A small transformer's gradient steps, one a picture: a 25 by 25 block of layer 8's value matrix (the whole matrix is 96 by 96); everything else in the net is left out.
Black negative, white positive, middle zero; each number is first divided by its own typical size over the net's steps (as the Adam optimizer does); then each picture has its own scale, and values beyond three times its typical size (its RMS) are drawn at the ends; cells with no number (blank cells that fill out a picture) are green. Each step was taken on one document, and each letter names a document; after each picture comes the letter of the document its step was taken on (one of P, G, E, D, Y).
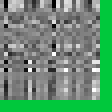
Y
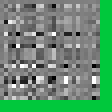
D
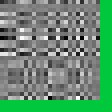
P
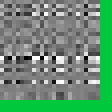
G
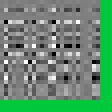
D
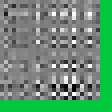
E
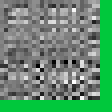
E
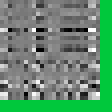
E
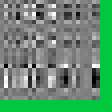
D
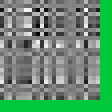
G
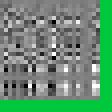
Y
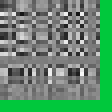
P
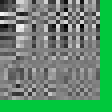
P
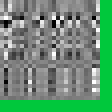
Y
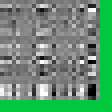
E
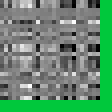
E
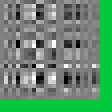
D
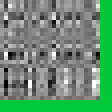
Y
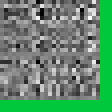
E
